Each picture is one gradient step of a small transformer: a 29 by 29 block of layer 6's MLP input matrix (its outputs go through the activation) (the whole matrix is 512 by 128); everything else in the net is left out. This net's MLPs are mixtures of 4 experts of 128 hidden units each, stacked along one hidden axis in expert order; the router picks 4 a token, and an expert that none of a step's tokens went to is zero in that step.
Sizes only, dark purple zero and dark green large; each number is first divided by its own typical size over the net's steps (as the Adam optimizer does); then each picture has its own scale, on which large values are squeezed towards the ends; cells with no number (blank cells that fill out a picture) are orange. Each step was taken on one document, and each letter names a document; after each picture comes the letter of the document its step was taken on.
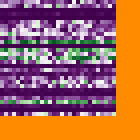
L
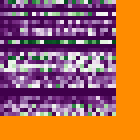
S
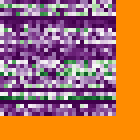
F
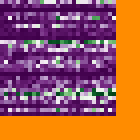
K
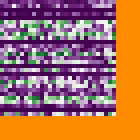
L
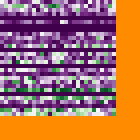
L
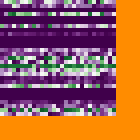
S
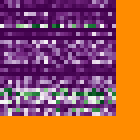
K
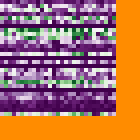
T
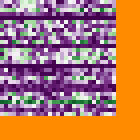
T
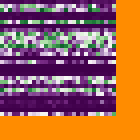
T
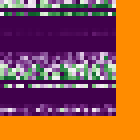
F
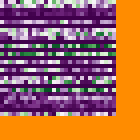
L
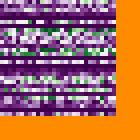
T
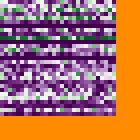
F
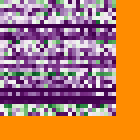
F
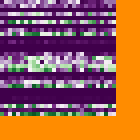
S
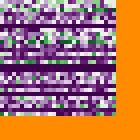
T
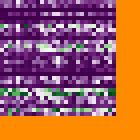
K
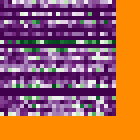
S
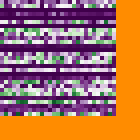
L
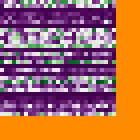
L
